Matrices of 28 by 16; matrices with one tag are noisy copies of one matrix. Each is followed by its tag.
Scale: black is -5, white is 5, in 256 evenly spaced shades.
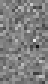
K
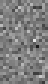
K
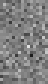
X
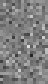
X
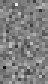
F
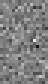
K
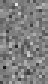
F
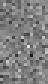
X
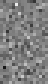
F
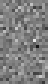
K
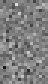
F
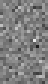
K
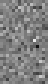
K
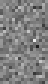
K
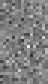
X
